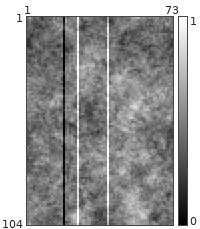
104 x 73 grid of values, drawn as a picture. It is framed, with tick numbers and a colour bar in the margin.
Streaks run downward. The ninth with the lowest average is the top left. Columns 19, 26 and 41 differ from the columns beside them. Overall the values sit about 50% of the way up the scale.
